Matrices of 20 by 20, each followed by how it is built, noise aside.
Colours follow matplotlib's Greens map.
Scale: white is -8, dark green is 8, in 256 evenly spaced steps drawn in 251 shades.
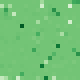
sparse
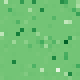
sparse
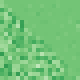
lower triangular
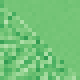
lower triangular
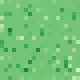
sparse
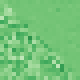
lower triangular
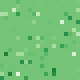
sparse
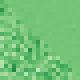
lower triangular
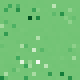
sparse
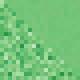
lower triangular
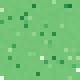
sparse
